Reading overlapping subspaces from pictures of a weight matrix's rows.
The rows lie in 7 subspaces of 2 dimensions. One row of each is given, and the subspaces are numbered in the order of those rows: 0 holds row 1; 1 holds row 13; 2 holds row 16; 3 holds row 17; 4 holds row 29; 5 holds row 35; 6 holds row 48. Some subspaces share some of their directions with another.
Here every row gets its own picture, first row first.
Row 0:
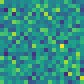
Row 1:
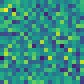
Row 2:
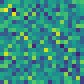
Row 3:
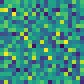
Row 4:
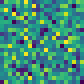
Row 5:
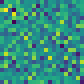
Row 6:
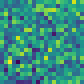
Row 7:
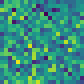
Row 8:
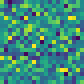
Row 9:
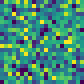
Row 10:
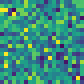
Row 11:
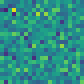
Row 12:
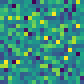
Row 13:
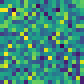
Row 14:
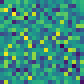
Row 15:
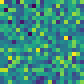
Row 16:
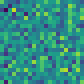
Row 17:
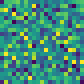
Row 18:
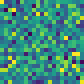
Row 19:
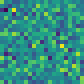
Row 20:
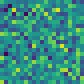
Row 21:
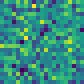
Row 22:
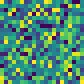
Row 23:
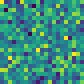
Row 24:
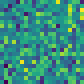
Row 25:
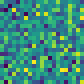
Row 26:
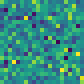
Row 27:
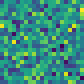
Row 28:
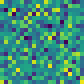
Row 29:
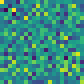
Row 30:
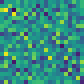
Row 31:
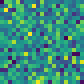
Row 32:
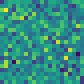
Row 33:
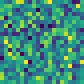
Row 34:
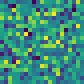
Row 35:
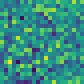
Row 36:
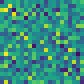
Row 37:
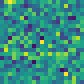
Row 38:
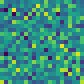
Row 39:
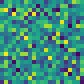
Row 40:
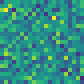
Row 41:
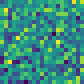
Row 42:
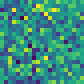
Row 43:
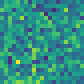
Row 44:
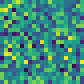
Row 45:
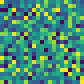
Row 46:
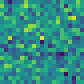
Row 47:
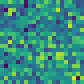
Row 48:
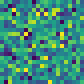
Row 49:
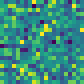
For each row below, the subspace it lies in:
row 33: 0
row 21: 3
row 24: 2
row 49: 3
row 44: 0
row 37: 1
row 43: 5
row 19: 0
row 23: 4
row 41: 5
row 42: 5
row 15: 4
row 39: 0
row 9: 3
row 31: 4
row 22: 0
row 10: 1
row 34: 6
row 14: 3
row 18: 4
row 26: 6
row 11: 6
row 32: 6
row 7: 5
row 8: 1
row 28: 0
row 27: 2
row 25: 2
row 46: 1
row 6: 5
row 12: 6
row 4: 3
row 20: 4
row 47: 1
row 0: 2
